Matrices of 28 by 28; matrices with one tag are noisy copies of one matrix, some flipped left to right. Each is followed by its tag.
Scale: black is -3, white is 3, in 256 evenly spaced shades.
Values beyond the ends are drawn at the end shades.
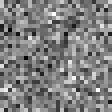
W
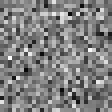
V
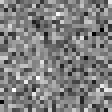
W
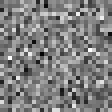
V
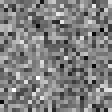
W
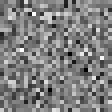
V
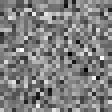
V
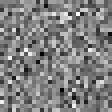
V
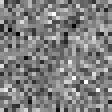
W
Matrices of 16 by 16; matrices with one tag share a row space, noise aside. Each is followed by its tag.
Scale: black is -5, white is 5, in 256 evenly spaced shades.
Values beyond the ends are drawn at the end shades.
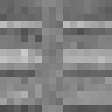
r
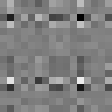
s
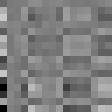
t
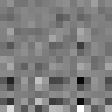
s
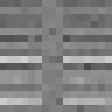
r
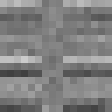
r
